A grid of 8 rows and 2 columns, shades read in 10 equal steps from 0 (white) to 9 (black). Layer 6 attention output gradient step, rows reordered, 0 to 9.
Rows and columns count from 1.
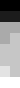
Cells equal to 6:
0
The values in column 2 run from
0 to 9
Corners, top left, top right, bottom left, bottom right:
9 9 0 0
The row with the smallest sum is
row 8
